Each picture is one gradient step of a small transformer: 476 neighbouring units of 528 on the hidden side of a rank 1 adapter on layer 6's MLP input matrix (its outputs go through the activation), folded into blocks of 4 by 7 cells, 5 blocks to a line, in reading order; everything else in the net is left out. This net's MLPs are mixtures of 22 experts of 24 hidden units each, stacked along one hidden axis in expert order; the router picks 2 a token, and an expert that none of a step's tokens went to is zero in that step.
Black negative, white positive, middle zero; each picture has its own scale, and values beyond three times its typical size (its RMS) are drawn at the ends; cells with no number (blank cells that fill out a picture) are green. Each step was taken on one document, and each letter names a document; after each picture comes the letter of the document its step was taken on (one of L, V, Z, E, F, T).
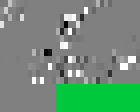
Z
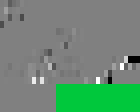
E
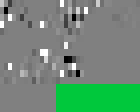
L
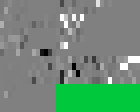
Z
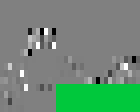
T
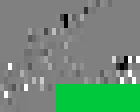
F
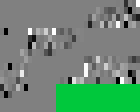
F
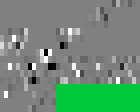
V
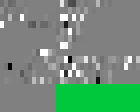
Z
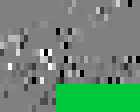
V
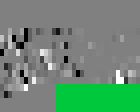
V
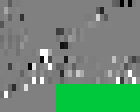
V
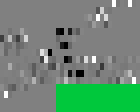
V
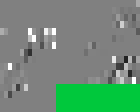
T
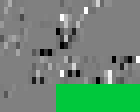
Z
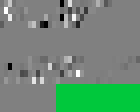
L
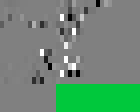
L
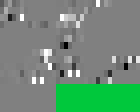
L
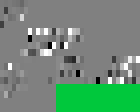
E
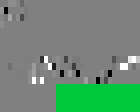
E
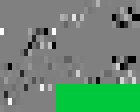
T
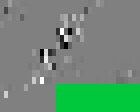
E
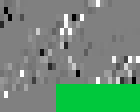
F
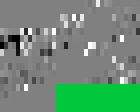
T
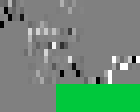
E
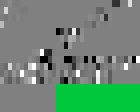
V
